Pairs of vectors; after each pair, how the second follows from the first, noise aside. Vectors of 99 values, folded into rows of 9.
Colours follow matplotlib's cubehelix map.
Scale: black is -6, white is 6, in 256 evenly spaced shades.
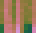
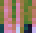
scaled up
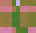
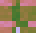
wrapped around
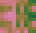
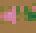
partly zeroed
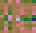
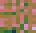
wrapped around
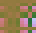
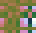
scaled up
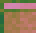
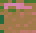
partly zeroed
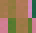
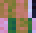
scaled up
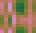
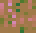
partly zeroed
